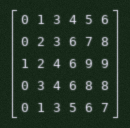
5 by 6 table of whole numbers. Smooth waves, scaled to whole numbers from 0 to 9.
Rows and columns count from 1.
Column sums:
1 9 17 27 35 38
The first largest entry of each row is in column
6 6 5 5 6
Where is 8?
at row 2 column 6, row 4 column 5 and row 4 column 6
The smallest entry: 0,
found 4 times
